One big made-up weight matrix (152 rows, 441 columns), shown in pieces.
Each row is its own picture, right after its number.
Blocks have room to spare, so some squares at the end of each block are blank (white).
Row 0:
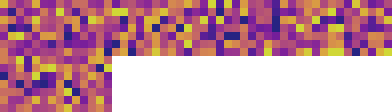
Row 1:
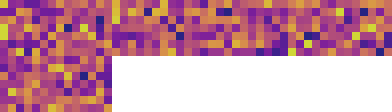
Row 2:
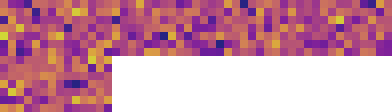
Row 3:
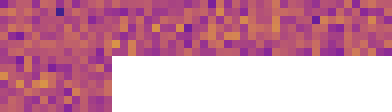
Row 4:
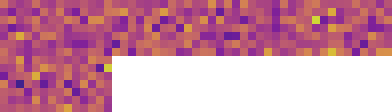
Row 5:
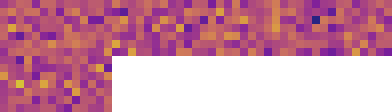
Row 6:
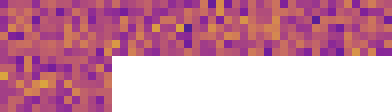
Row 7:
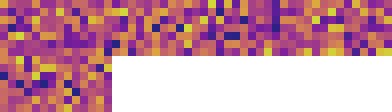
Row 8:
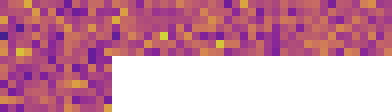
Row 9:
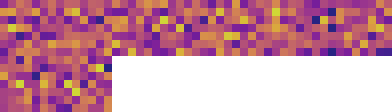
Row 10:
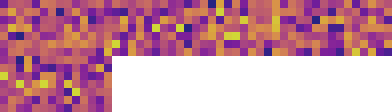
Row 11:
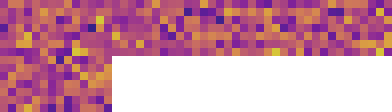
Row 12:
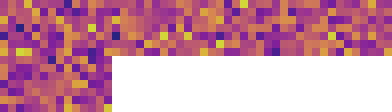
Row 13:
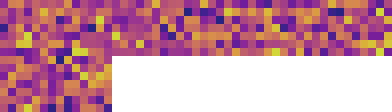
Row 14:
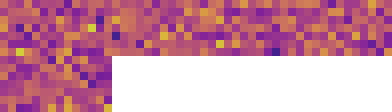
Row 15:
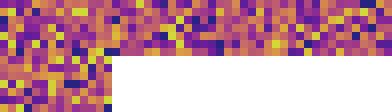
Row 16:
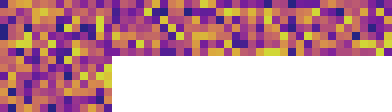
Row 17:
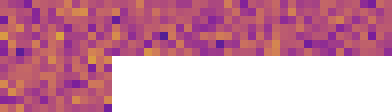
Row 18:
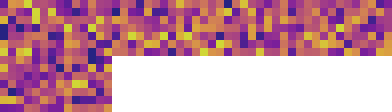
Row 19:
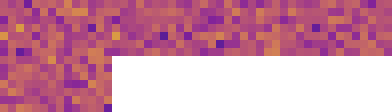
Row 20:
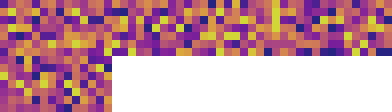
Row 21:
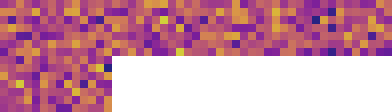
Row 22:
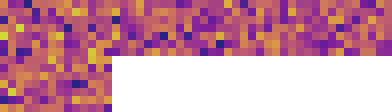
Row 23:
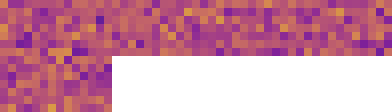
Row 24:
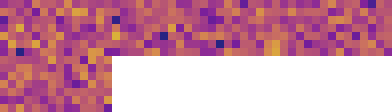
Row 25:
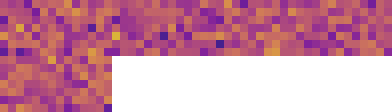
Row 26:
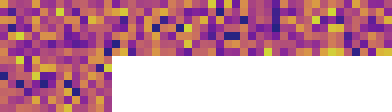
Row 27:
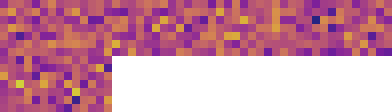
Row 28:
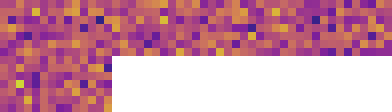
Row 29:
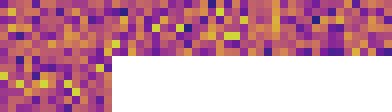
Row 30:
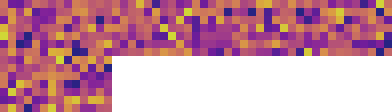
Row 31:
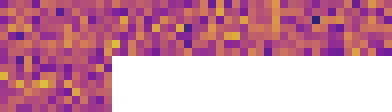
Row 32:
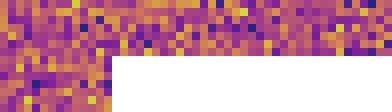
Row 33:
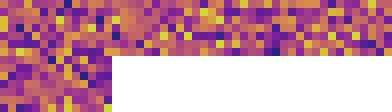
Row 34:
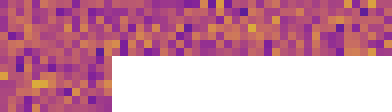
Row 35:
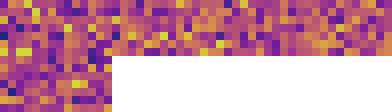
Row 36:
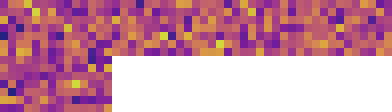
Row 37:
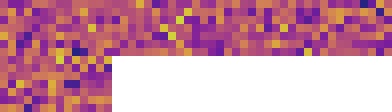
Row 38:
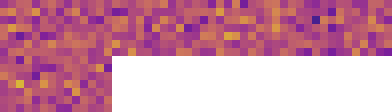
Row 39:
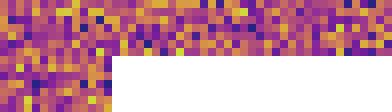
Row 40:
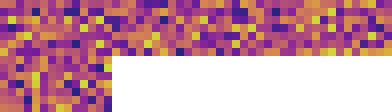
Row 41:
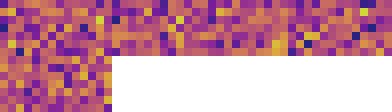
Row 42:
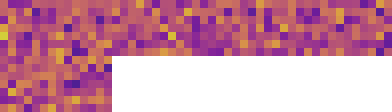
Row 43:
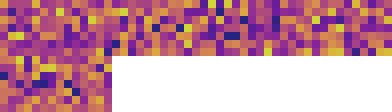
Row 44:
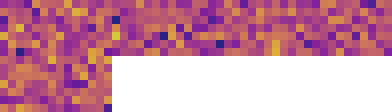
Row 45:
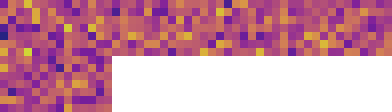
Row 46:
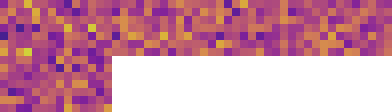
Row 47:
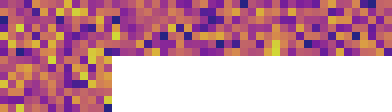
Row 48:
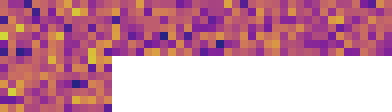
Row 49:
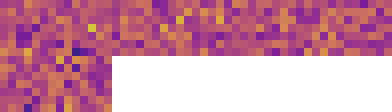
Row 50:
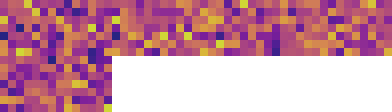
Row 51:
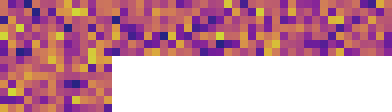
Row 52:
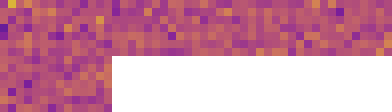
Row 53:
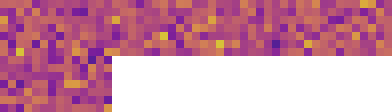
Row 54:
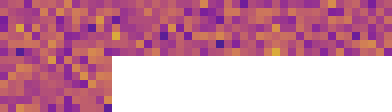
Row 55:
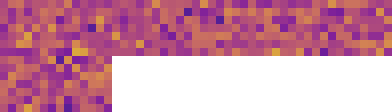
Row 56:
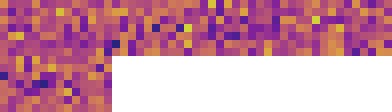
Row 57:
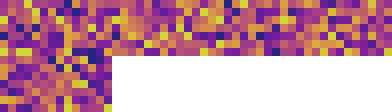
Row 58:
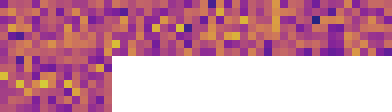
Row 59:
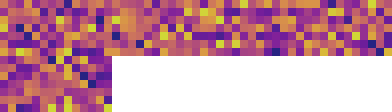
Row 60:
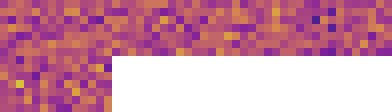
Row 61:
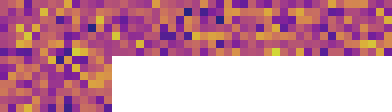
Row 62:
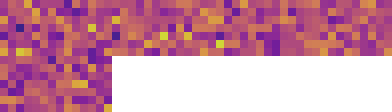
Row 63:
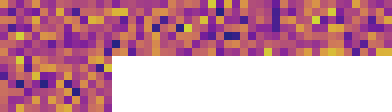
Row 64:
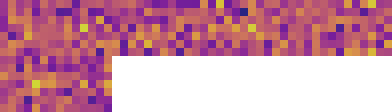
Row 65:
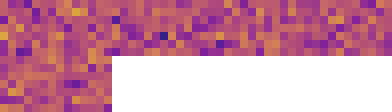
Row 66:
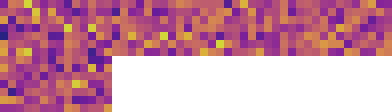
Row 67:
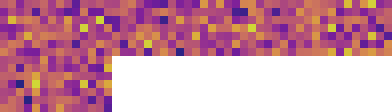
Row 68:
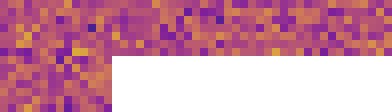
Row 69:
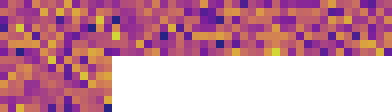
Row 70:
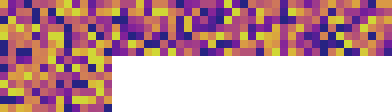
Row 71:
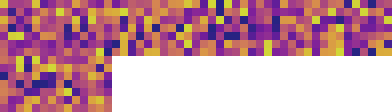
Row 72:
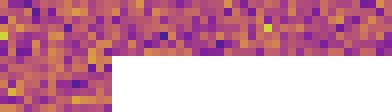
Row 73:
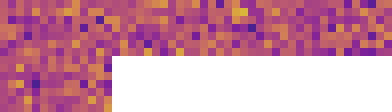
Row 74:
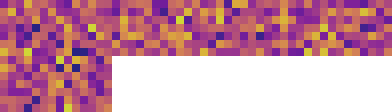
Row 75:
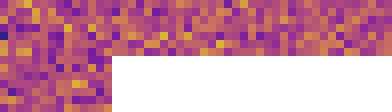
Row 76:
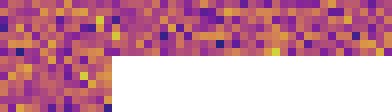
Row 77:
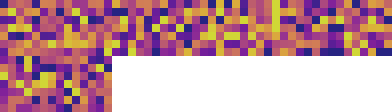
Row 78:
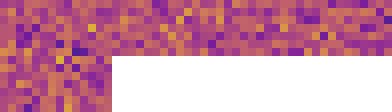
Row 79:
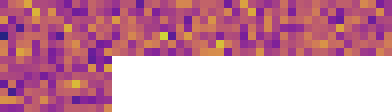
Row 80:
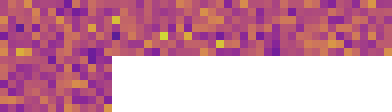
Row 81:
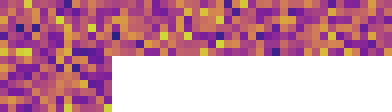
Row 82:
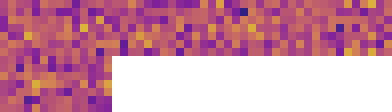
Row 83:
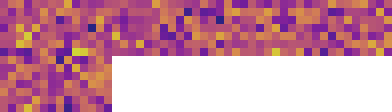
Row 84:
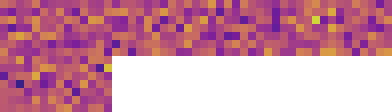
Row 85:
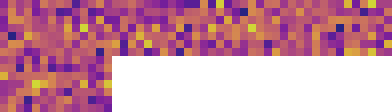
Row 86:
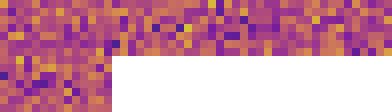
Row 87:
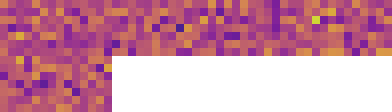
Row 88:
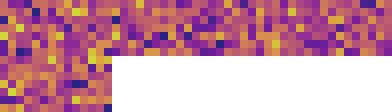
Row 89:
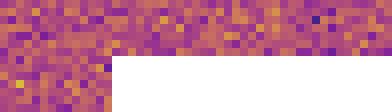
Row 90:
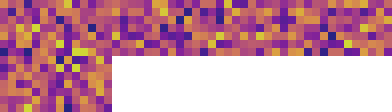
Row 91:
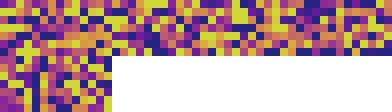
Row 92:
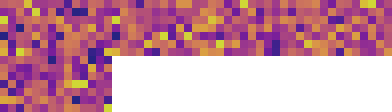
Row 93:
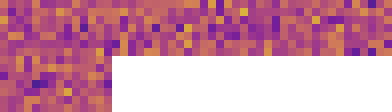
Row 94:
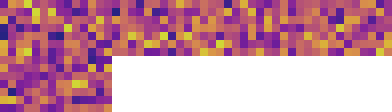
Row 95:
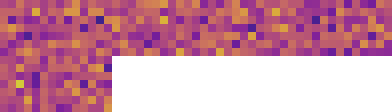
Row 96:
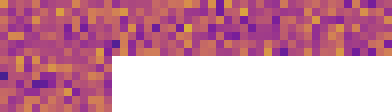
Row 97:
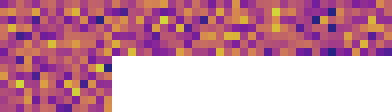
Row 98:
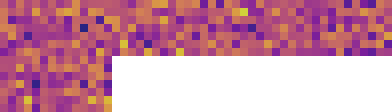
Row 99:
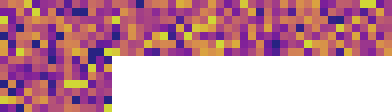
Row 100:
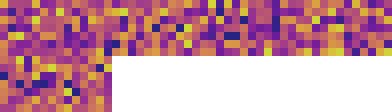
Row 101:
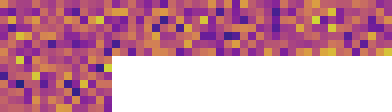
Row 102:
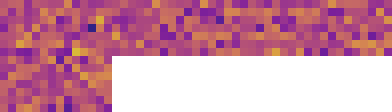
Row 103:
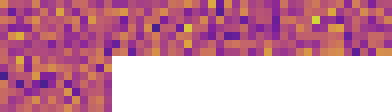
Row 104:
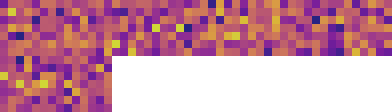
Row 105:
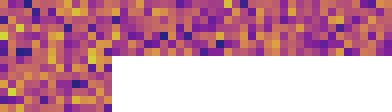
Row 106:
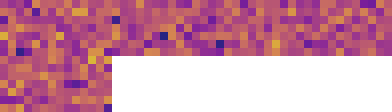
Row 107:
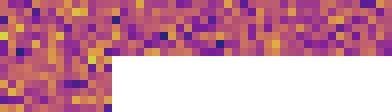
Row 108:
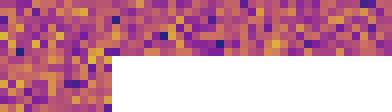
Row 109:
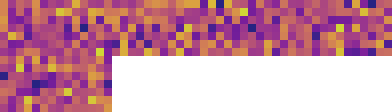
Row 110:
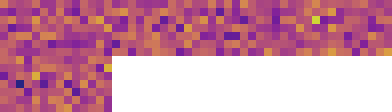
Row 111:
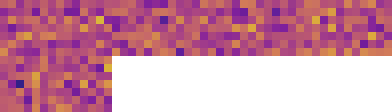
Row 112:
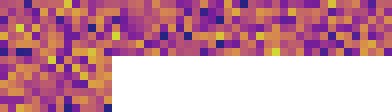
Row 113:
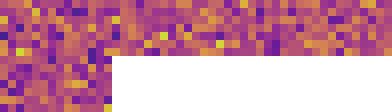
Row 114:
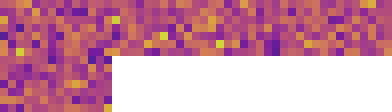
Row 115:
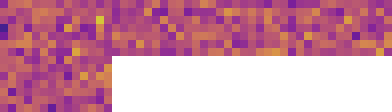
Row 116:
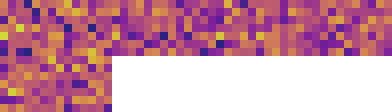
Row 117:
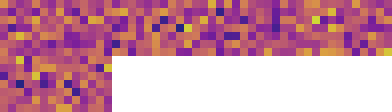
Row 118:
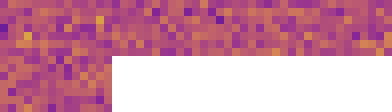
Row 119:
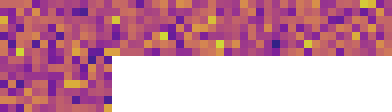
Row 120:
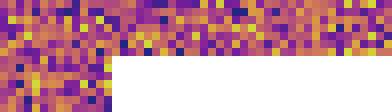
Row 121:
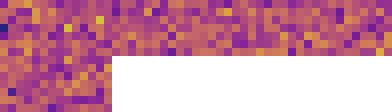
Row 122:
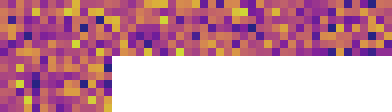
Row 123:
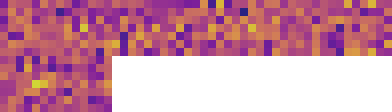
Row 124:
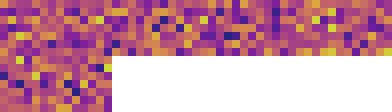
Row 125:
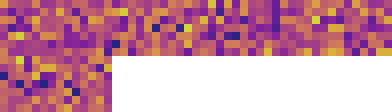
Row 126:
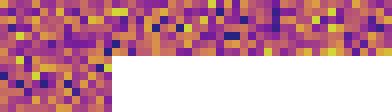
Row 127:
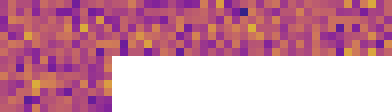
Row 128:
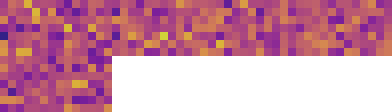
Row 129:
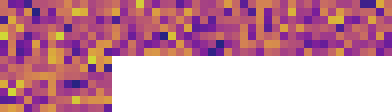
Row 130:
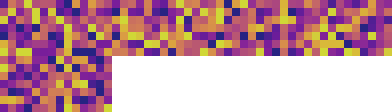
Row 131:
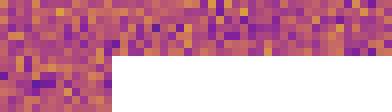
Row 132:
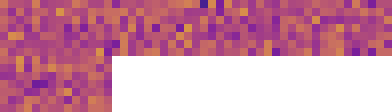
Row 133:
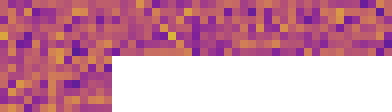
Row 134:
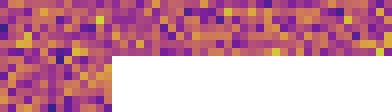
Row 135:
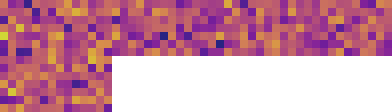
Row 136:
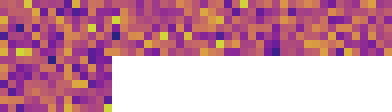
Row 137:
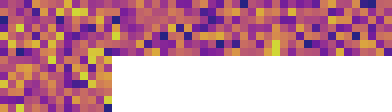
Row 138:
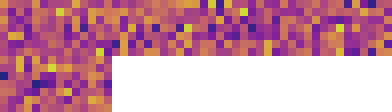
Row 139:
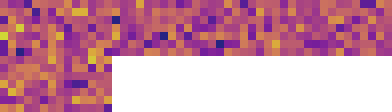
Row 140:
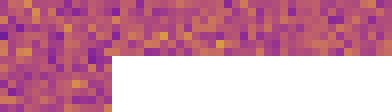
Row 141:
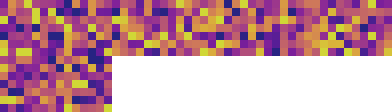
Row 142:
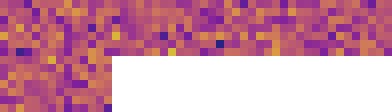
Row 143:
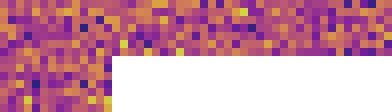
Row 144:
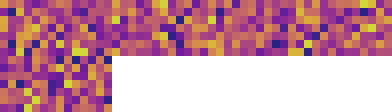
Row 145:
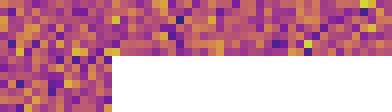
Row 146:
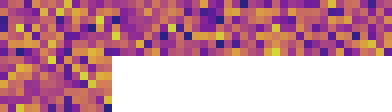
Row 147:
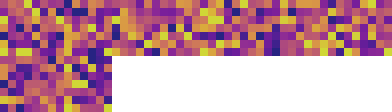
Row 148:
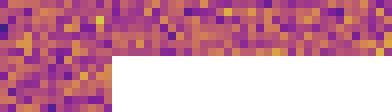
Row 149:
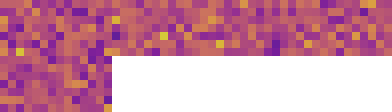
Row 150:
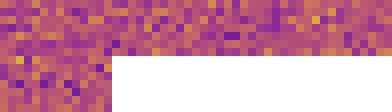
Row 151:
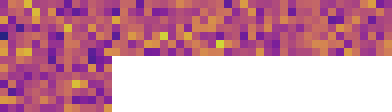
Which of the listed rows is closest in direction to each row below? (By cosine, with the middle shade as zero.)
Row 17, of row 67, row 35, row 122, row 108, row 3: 108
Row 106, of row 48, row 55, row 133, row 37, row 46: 48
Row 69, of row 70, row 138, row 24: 24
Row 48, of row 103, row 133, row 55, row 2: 2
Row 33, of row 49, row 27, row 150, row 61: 49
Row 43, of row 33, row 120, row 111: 111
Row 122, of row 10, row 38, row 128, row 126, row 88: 38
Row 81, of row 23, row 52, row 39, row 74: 74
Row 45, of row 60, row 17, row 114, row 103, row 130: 130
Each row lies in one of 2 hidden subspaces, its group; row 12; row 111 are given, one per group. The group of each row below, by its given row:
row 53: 12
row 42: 12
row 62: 12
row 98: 111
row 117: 111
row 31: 111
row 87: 111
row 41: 12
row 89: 111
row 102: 12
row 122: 111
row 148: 12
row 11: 12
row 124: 111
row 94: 12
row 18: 12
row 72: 12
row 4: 111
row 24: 12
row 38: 111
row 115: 12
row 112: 12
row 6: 111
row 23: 12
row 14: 12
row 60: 111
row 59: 12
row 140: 12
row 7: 111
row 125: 111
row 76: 12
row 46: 12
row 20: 111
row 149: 12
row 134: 12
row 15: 12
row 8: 12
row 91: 111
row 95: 111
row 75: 12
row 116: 12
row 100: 111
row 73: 111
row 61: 12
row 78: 12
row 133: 12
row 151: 12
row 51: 12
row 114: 12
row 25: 12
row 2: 12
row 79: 12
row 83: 12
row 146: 12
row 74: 12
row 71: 111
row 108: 12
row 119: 12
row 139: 12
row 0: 111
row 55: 12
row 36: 12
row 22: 12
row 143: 111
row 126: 111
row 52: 12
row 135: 12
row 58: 111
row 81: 12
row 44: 12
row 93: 111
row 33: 12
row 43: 111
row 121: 12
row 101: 111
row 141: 12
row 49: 12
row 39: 111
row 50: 12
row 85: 111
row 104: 111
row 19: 12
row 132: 111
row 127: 111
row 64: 111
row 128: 12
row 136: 12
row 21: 111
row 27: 111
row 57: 12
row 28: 111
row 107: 12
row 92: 12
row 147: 12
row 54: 12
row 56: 111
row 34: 111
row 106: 12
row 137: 12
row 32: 111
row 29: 111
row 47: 12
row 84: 111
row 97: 111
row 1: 12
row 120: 111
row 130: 12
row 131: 111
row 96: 111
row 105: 12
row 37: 12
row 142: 12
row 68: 12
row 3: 111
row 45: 12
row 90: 12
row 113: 12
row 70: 12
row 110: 111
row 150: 111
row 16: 12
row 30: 12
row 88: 12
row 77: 111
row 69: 12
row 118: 12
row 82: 111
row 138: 111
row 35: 12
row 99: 12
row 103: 111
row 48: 12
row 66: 12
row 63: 111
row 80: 12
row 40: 111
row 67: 111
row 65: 12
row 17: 12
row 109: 111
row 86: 111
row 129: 12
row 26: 111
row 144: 12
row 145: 12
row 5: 111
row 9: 111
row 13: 12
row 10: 111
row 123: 111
